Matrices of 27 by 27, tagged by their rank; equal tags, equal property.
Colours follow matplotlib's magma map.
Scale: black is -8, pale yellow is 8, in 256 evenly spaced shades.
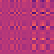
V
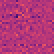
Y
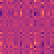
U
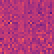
Y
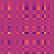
V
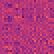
Y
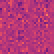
Y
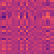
U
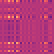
V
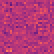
Y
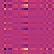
V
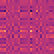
U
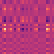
V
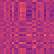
U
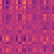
U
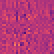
Y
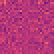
Y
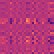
U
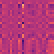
U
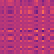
V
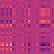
V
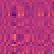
U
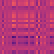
V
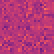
Y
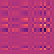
V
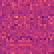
Y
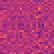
Y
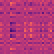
U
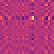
U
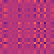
V
